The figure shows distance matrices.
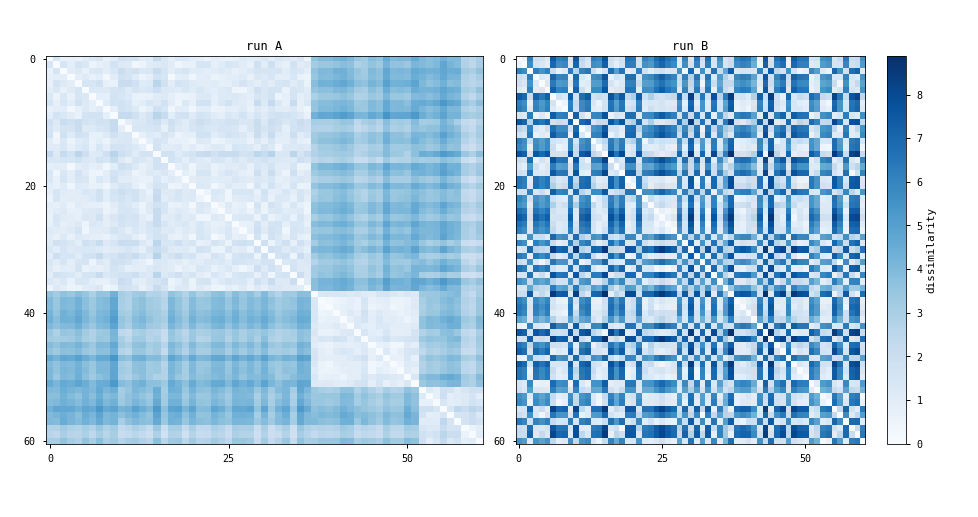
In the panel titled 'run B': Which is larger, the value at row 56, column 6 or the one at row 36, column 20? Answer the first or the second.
the first
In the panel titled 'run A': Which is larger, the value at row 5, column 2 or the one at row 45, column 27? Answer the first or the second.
the second
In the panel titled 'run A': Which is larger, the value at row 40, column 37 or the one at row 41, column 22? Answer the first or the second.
the second
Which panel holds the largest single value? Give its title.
run B
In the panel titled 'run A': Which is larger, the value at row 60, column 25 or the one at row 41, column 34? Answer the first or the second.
the second
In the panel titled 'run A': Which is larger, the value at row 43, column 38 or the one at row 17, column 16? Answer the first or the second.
the second
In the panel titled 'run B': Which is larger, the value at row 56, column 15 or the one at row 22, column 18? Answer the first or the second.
the first
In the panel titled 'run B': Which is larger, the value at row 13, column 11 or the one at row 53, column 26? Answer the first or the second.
the first
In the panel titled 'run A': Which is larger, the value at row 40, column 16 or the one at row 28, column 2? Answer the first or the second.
the first
